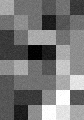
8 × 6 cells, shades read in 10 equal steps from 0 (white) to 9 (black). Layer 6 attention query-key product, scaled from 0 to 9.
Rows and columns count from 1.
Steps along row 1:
up same up down up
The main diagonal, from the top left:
3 4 3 8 2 1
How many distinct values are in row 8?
6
